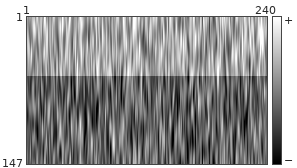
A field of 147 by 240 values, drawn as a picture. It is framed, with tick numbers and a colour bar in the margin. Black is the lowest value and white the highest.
Seam: horizontal, 40% of the way down, the top part higher. Grain: streaks running down. Histogram: bell-shaped.
